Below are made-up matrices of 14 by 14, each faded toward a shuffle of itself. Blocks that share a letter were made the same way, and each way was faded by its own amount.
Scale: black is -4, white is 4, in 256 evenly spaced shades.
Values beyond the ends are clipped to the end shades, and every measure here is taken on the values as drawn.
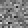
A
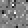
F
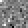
A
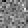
A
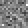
A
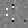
F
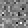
A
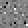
F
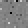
F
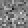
A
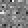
A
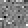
A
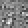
A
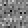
F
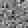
A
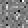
F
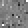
F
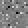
F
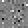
F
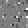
F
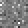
F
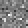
A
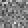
A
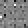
F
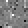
F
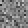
A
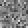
A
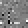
F
